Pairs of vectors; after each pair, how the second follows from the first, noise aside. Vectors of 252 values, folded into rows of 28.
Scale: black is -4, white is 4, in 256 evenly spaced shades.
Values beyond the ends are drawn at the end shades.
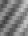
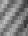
negated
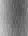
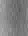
shrunk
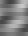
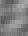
shrunk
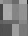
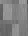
shrunk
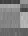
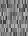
shuffled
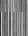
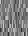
shuffled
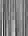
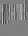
partly zeroed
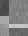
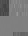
partly zeroed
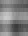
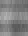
shrunk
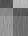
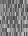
shuffled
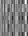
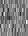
shuffled
